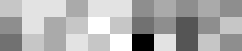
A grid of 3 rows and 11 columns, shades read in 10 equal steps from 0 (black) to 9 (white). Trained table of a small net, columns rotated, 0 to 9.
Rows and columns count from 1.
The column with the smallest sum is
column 7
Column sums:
16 23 20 21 24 24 9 19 11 18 17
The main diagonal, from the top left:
7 8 6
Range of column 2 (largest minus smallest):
1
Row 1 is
7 8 8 6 8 8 5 6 5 6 5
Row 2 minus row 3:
1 1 0 -1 2 -2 4 -3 0 -2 2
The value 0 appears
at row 3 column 7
